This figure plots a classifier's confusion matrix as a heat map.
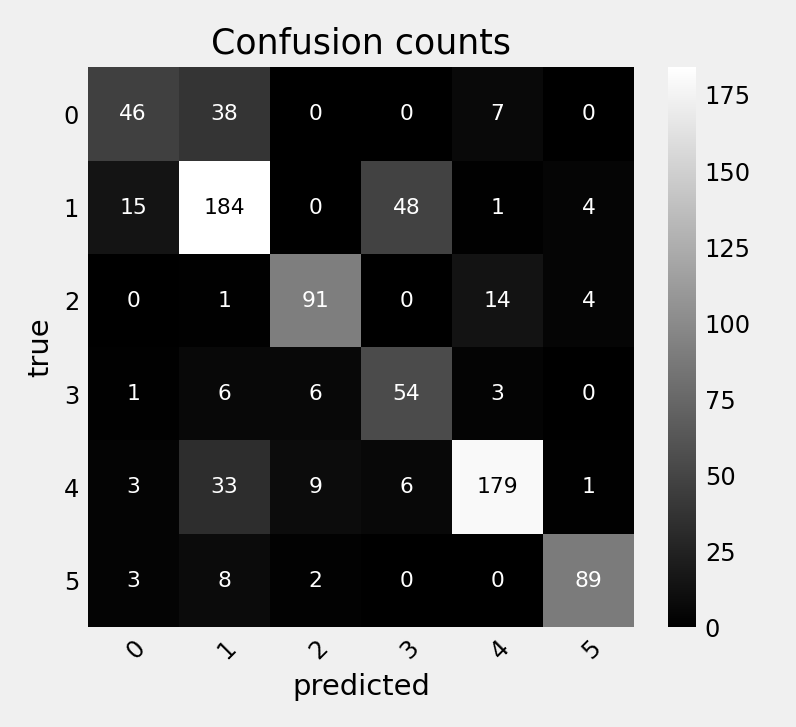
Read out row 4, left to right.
3 33 9 6 179 1
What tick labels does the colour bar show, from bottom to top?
0, 25, 50, 75, 100, 125, 150, 175
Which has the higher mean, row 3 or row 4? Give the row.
4
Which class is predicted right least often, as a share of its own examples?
0
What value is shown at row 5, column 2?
2
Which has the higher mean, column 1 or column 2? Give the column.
1
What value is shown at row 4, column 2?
9
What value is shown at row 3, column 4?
3
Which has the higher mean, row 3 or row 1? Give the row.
1
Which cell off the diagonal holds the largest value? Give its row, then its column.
1, 3
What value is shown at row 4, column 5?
1
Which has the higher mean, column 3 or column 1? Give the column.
1
